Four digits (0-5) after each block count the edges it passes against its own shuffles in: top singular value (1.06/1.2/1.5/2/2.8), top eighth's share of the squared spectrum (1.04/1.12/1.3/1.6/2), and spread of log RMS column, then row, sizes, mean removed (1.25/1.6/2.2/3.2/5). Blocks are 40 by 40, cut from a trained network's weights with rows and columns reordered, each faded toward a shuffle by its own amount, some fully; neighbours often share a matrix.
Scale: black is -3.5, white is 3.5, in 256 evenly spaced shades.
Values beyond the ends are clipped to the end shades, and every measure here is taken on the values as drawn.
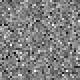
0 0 0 0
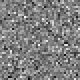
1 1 0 0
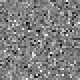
0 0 0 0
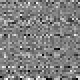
3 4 1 3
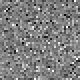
0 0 0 0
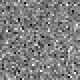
0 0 0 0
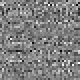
3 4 0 3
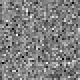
1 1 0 0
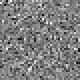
2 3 0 2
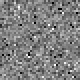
0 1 0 0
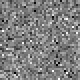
1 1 0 0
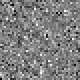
1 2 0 1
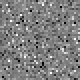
0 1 0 0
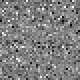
1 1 0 0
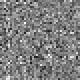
2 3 2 1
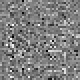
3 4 2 2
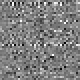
3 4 1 2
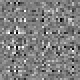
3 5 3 3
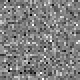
2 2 0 0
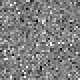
1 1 0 0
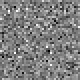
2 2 0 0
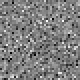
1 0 0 0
